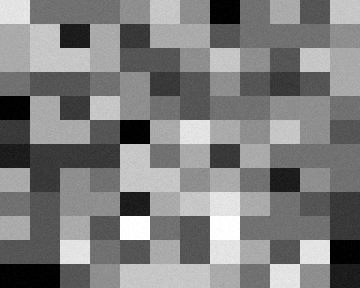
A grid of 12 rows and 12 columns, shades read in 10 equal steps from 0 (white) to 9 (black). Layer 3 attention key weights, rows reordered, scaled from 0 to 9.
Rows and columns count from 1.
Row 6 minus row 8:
4 -4 -1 1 7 1 -3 0 -1 -6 0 1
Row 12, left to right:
9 9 6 4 2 2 2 3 5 1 4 8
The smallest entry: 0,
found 2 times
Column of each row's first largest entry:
8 3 5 6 1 5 1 10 5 12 12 1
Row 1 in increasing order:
1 2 2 3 4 4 5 5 5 5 6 9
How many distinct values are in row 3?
4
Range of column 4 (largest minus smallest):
5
